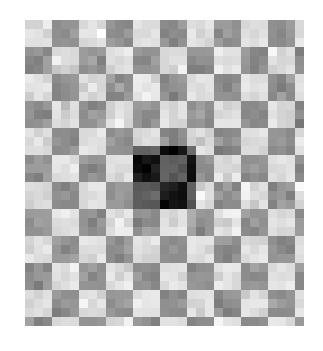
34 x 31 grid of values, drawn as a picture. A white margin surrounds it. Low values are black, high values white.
In the centre lies a patch that is lower than the rest. On average the colour sits 70% of the way up the scale. No overall slope runs across the table. The ninth with the lowest average is the centre.
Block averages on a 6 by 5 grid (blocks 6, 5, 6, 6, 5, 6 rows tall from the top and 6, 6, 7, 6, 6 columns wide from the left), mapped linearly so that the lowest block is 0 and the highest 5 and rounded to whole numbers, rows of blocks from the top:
55555 / 55555 / 55155 / 55055 / 55555 / 55555
